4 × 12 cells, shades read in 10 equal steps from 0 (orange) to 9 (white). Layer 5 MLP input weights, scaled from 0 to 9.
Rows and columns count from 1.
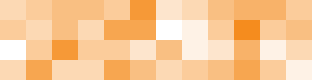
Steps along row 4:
down up same down up up down down down up up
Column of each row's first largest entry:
7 7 1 12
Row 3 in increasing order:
1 3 4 5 5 5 6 7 7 8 8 9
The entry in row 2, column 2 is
6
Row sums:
53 56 68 56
